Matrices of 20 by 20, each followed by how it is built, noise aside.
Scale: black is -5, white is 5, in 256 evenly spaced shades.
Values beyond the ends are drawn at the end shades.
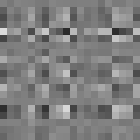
low rank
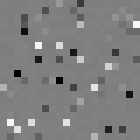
sparse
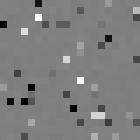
sparse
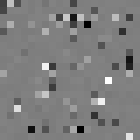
sparse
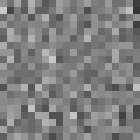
low rank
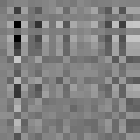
low rank
